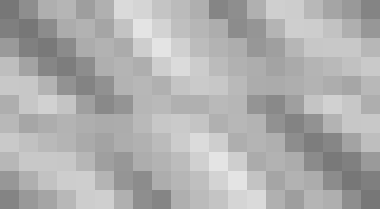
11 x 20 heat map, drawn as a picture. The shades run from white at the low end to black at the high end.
Average level on the scale: 30%. Slope: none. Grain: diagonal, down to the right. Symmetry: a half turn.
